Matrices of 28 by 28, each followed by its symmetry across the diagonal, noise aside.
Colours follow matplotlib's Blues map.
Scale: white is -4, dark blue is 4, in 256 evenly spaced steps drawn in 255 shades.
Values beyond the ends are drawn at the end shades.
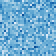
antisymmetric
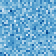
neither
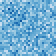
symmetric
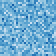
antisymmetric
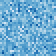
neither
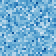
neither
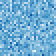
neither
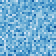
neither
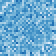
symmetric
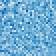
antisymmetric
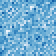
symmetric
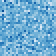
neither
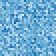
antisymmetric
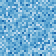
symmetric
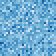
symmetric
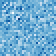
symmetric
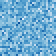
antisymmetric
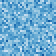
antisymmetric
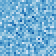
symmetric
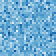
neither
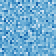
antisymmetric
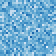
symmetric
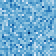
neither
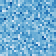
antisymmetric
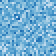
symmetric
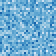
antisymmetric
